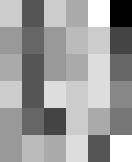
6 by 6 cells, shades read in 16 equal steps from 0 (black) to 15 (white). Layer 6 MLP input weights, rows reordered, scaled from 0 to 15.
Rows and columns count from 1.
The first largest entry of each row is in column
5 5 5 3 4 6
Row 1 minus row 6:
3 -6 2 -3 10 -15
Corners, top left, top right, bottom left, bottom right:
12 0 9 15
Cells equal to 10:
5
